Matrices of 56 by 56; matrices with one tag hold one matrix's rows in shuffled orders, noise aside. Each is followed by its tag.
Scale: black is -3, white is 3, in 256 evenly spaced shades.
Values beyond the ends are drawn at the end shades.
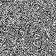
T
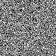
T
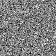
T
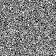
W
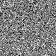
T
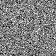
T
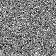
T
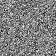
W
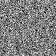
W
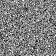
W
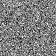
T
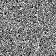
T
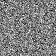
W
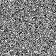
W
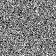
T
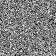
W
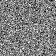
W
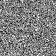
T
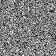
W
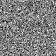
T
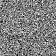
T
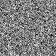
W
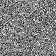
T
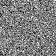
T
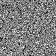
T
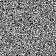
T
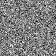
W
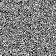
T
